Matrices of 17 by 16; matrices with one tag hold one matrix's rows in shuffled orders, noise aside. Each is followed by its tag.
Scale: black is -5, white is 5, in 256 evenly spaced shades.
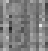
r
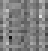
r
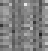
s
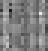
r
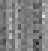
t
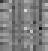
s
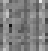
r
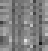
s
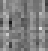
r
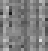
r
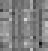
s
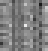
s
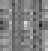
s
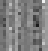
t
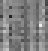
r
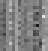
t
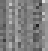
t
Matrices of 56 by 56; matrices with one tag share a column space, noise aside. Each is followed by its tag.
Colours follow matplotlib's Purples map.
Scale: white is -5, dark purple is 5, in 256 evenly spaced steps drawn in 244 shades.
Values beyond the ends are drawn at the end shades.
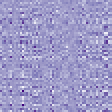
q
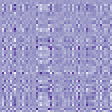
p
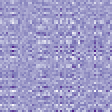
q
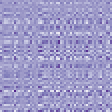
q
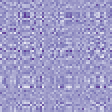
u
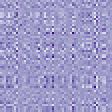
u
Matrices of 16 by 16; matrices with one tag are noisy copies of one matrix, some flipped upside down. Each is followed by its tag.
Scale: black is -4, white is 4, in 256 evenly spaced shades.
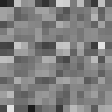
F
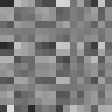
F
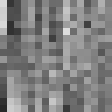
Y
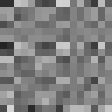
F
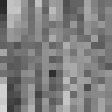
Y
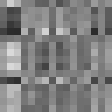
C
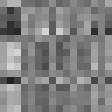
C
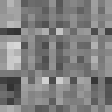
C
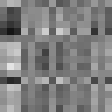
C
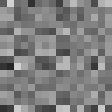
F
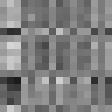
C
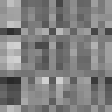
C
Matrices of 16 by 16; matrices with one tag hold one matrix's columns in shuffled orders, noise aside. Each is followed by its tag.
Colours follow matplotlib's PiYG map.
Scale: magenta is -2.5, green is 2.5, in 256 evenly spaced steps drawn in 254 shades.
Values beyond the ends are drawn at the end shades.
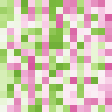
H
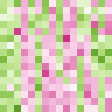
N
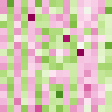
H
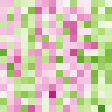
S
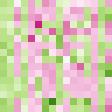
S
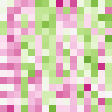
N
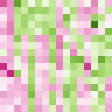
N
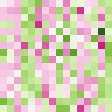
S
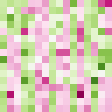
N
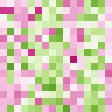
H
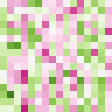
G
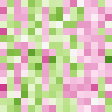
S
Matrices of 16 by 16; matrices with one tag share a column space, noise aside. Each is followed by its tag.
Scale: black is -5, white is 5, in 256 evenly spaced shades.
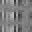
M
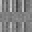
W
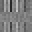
W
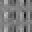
M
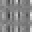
M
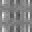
M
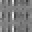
M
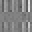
W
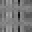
M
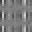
M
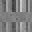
W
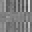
W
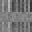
W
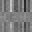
W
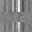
W
